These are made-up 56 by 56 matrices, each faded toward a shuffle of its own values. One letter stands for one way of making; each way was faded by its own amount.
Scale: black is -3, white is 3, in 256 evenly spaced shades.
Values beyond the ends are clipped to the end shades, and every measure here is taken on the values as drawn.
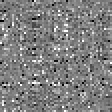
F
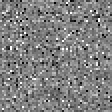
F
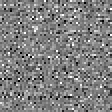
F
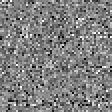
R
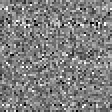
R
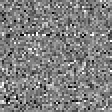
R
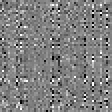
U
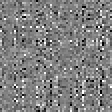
U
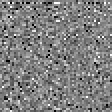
F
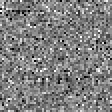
R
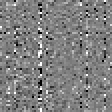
U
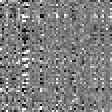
U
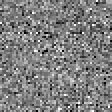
R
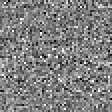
R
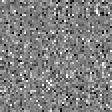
F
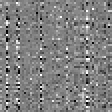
U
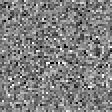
R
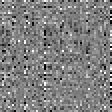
U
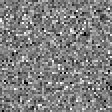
R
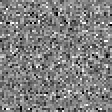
R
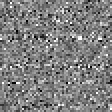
R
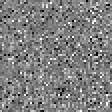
F
